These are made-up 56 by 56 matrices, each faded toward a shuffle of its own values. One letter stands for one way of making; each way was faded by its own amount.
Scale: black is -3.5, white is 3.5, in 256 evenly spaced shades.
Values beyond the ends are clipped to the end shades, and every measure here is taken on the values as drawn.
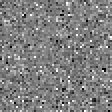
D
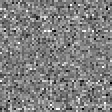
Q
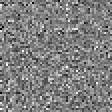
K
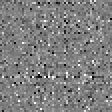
D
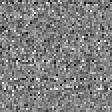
Q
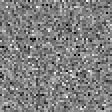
Q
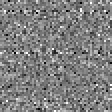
Q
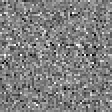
Q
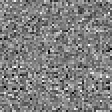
K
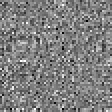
K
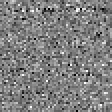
Q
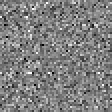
Q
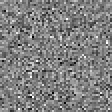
K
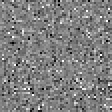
D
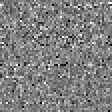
Q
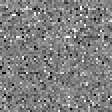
D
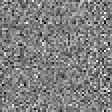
K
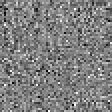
K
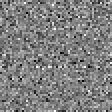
Q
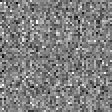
K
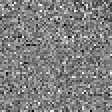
Q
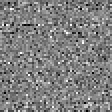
Q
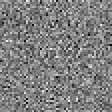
K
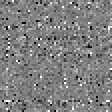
D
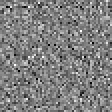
K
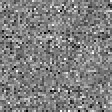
Q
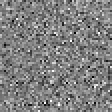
Q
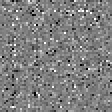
D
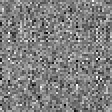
K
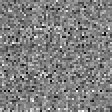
Q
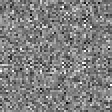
K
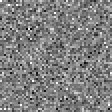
Q
